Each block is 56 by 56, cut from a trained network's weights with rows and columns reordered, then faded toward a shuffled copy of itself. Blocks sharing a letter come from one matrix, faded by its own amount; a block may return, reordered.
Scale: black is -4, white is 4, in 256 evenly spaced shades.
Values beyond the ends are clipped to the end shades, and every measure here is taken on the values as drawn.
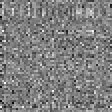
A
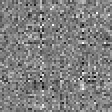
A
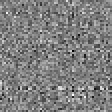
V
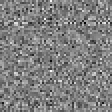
V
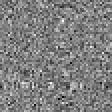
V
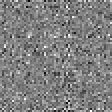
A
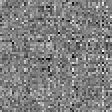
A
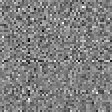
V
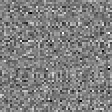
V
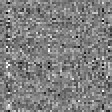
A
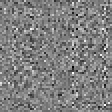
A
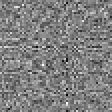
V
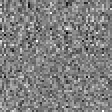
A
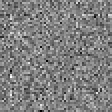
V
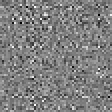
A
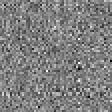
V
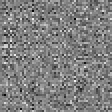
A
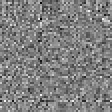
V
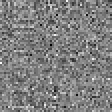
V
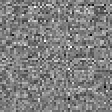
V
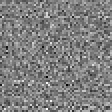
V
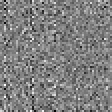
A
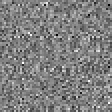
V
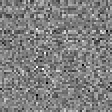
V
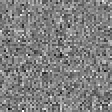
V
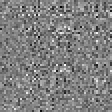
A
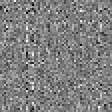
A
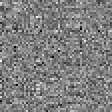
V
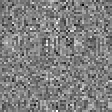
V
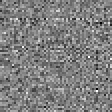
V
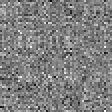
A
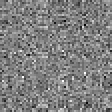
V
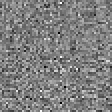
V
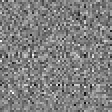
V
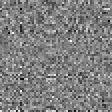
V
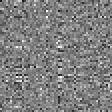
A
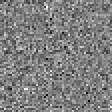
V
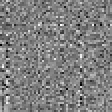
A
